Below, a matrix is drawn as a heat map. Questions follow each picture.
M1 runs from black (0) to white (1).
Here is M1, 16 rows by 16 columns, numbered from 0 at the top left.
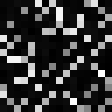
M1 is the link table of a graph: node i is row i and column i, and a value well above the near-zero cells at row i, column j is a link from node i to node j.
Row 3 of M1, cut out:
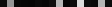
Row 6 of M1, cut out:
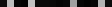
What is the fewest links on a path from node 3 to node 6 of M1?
2
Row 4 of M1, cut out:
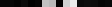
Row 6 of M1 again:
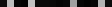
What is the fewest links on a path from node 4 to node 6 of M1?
1
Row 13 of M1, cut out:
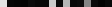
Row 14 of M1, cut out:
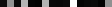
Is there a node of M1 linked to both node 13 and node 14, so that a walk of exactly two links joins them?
no
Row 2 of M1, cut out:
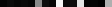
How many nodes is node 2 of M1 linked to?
4
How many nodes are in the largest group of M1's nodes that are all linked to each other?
3
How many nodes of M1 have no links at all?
0
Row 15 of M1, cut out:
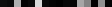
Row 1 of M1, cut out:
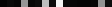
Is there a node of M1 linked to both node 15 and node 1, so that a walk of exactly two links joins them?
yes
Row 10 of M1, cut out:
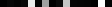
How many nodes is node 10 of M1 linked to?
4
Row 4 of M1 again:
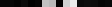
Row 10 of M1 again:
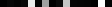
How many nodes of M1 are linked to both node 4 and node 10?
2
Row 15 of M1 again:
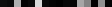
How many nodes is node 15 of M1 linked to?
5
